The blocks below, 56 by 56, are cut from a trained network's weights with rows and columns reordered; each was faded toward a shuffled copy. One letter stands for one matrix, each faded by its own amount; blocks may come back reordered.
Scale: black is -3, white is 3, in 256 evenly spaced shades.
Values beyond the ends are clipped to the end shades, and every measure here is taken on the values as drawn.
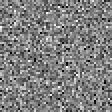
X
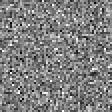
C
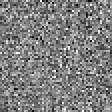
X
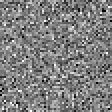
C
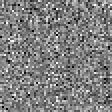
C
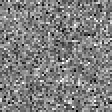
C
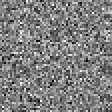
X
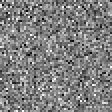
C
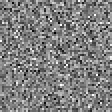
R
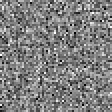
R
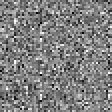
X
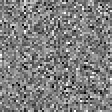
X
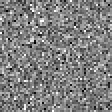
C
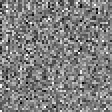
X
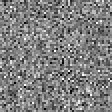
X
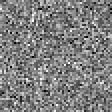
R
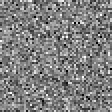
R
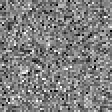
C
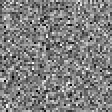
R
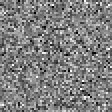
C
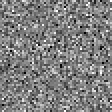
C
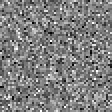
C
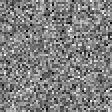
R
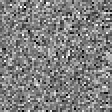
C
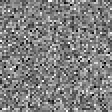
C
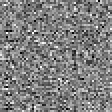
X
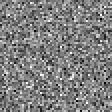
R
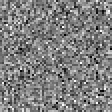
X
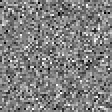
C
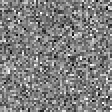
C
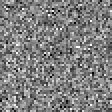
R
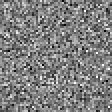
R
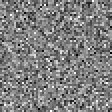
R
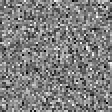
R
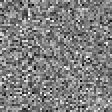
X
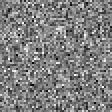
R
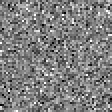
C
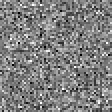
C
